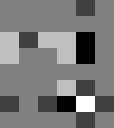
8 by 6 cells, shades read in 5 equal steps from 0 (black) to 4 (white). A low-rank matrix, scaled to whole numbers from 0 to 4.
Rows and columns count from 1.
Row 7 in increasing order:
0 1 1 1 2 4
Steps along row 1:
same same same down up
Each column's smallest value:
1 1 1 0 0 1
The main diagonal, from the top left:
2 2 3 3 2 2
